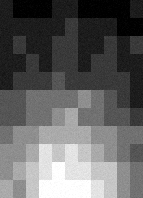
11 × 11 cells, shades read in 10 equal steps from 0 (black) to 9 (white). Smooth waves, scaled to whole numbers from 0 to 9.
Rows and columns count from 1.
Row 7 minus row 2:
2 2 3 3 4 4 3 3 2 3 2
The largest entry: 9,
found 5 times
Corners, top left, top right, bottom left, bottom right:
1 1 6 4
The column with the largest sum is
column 6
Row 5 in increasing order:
1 1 2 2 2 2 2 2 2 2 3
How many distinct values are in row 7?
5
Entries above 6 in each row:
0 0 0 0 0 0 0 0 4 7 7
